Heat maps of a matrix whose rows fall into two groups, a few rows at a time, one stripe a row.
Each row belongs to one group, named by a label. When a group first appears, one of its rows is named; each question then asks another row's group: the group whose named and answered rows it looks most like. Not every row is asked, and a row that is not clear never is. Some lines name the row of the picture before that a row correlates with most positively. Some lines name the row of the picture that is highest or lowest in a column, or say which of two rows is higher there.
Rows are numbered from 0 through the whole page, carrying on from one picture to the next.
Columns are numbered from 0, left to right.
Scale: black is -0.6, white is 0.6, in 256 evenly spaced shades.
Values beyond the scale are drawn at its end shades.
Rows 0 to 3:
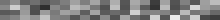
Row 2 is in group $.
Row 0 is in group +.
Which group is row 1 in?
+
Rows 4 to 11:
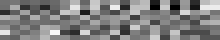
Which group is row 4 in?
+
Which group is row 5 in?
+
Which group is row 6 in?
$
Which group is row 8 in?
+
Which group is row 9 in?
$
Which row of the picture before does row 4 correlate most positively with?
0
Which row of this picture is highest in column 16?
5
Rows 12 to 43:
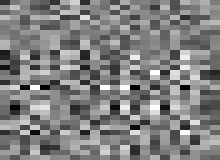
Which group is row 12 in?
$
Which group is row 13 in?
+
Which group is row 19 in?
$
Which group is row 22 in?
$
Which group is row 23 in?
$
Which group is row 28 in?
$
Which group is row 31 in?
+
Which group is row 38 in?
$
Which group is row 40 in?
+
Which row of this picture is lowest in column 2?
29
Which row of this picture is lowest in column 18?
29
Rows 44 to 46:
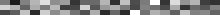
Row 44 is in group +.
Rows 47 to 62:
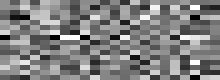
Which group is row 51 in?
$
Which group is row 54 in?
$
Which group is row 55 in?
+
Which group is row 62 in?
+
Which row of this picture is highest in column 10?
58
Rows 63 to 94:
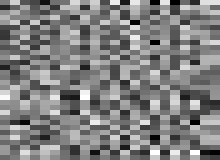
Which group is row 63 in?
+
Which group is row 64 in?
$
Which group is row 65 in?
+
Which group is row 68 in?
$
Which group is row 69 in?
$
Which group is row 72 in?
$
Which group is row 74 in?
+
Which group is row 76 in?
$
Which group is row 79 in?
$
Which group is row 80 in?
+
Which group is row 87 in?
+
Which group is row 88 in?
+
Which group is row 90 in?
+
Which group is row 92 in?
$
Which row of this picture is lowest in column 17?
63
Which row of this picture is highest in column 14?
87
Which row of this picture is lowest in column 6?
82
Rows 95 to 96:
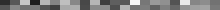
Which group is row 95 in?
$
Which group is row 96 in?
$
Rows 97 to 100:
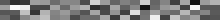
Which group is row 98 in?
+
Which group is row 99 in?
$
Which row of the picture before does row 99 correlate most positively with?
95
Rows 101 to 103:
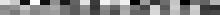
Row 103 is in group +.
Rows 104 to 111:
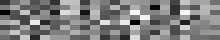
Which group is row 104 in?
$
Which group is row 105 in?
+
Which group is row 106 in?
$
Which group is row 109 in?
$
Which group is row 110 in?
+
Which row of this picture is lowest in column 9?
108
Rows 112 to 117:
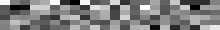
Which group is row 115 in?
$
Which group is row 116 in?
+
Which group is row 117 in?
+
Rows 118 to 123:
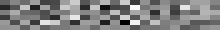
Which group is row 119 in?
$
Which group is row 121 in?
$
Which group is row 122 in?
$
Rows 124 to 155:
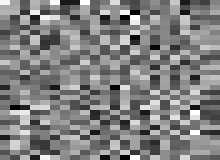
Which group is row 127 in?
$
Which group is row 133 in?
+
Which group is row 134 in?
$
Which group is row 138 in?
$
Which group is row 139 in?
+
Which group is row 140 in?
+
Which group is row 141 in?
$
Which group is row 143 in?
$
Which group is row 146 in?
+
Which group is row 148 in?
$
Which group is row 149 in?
+
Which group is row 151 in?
$
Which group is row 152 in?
+
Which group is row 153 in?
+
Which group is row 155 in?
$
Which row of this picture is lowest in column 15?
133
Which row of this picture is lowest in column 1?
145
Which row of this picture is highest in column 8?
124
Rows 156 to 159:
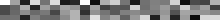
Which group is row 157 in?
$
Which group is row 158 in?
$
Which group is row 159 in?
+
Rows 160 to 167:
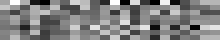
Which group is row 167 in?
+
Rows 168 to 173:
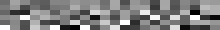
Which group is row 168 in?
+
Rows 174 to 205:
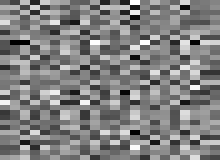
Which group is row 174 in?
$
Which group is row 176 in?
$
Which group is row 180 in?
$
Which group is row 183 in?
$
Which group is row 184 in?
$
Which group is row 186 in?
+
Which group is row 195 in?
+
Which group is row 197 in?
$
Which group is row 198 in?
+
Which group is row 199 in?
$
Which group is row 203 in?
$
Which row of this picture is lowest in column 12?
192
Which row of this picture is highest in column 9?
182
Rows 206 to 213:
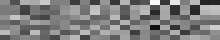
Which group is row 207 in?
+
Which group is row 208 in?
+
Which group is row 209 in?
+
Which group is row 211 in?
+
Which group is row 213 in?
$
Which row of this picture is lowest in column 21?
206
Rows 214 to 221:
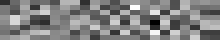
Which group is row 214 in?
$
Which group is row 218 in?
+
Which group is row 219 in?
+
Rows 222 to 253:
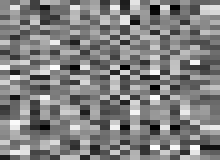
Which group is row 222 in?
$
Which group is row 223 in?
+
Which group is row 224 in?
+
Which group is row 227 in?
$
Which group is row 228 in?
+
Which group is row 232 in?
$
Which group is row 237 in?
+
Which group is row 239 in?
+
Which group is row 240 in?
+
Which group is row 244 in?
$
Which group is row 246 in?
+
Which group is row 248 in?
+
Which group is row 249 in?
+
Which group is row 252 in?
+
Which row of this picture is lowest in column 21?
251
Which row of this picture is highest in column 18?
244
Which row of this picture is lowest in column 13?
226
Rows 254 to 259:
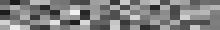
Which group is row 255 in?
+
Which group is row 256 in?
$
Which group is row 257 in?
$
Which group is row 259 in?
+
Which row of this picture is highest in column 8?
258
